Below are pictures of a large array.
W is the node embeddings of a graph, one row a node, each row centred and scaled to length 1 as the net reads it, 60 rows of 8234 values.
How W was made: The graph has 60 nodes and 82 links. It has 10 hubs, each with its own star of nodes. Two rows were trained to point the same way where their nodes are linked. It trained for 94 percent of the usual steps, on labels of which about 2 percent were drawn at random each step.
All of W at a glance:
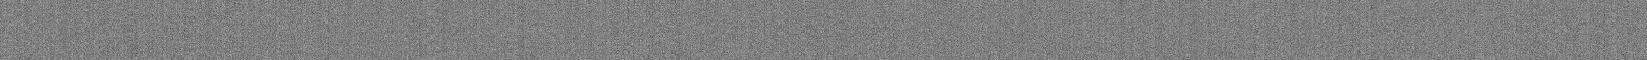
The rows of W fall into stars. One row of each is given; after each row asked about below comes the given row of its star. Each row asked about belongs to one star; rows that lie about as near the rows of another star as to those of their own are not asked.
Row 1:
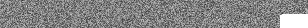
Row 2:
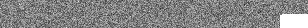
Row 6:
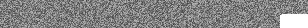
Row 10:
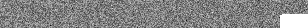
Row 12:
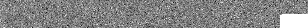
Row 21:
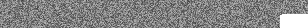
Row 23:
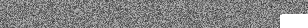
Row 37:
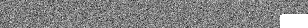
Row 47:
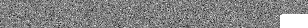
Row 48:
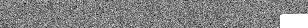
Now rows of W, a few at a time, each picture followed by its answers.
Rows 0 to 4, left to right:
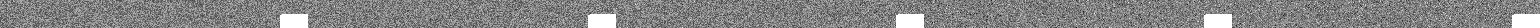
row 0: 23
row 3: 23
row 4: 47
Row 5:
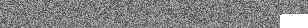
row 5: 2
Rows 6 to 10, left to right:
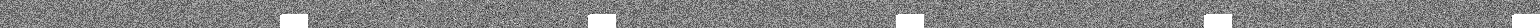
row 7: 37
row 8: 2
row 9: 21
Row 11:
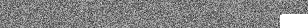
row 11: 48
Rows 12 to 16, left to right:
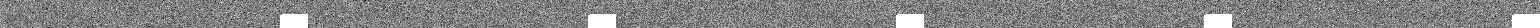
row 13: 47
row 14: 48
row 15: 6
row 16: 2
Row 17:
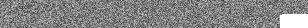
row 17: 21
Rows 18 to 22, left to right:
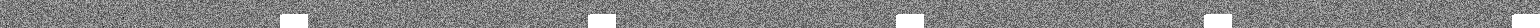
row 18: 10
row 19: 12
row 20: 47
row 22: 1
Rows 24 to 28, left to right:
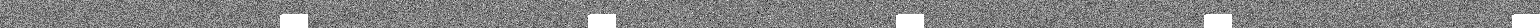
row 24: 23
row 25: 37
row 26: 10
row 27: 6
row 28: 1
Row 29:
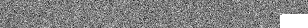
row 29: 37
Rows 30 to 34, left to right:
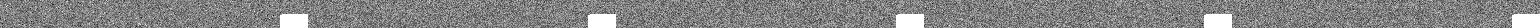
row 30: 12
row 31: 12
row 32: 12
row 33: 6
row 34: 1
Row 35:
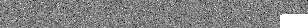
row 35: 2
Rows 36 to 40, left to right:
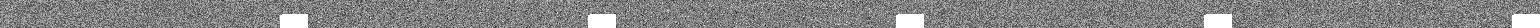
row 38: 47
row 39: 1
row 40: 37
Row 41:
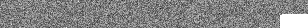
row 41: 6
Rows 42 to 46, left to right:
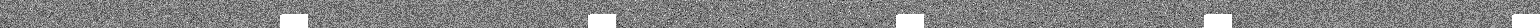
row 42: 37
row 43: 10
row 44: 48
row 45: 12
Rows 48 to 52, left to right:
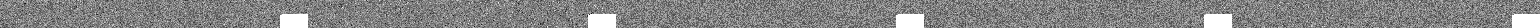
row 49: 10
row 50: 12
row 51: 23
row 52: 23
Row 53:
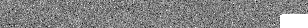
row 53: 48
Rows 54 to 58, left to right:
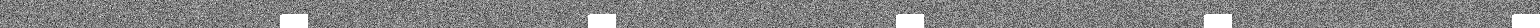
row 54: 6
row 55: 37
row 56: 37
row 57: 48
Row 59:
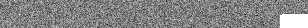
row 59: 2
